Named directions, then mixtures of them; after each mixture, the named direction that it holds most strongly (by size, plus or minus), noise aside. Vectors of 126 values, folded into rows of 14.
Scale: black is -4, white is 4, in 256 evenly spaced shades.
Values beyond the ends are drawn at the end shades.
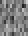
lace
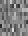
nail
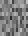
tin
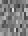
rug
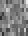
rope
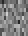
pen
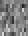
lace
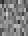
pen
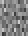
pen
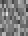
pen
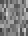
rope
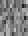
lace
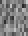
lace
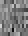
nail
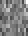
rope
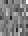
tin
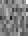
tin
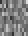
lace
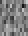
lace
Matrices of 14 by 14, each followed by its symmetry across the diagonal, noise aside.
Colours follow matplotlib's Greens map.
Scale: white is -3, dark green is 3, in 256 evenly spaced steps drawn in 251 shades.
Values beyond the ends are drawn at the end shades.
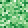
neither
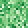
neither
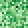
antisymmetric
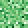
antisymmetric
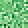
antisymmetric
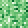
neither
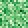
antisymmetric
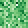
neither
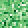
antisymmetric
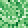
antisymmetric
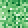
antisymmetric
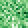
antisymmetric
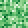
antisymmetric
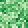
neither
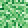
neither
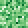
antisymmetric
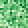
antisymmetric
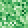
antisymmetric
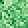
neither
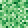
neither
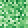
antisymmetric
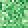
neither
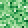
neither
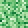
neither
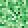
antisymmetric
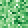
neither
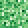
neither
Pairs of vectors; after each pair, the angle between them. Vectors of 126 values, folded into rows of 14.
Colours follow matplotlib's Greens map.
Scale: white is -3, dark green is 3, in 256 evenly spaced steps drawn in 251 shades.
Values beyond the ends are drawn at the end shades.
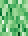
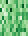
partly aligned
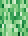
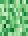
orthogonal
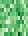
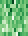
partly aligned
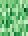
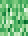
nearly opposite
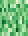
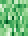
partly aligned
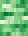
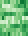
nearly parallel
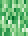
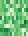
partly aligned
